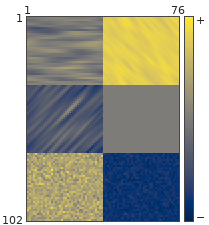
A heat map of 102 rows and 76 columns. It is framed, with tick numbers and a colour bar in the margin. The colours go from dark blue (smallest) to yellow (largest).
It is made of 3 by 2 panels. Panel 1,1: middling, streaked across. Panel 1,2: very high, slanting down to the right, faint in contrast. Panel 2,1: low, slanting up to the right. Panel 2,2: middling, flat. Panel 3,1: high, fine-grained. Panel 3,2: very low, fine-grained, faint in contrast.
